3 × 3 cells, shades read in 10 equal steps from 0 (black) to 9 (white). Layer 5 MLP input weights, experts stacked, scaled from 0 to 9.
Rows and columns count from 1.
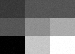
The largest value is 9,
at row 3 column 3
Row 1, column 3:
3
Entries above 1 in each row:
3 3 2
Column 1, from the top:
2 3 0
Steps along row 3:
up up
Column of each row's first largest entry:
2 3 3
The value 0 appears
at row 3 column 1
